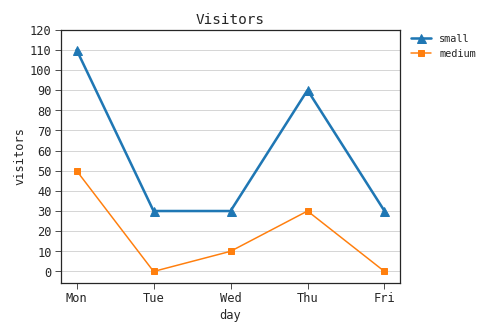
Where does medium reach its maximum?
Mon
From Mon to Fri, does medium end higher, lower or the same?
lower
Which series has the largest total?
small
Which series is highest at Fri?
small
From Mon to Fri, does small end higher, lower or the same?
lower
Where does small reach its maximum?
Mon
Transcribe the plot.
Title: Visitors
x-axis: day, ticks Mon Tue Wed Thu Fri
y-axis: visitors, ticks 0 10 20 30 40 50 60 70 80 90 100 110 120
Legend: small, medium
Values:
small: 110 30 30 90 30
medium: 50 0 10 30 0
